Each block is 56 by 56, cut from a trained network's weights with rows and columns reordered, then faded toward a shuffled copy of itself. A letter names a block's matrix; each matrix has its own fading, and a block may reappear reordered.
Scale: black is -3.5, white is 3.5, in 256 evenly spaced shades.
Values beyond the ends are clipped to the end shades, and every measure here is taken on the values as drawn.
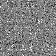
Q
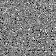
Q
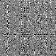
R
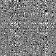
R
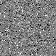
Q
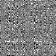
R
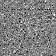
Q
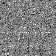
Q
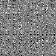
R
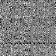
R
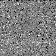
Q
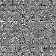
R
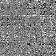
R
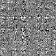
R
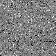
Q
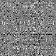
R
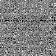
R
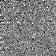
Q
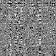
R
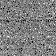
Q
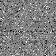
Q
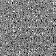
Q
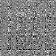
R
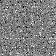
Q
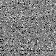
Q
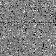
Q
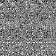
R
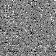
Q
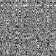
R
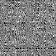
R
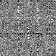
R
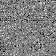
Q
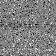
Q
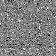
Q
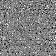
Q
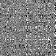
R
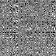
R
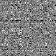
R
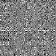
R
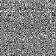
R
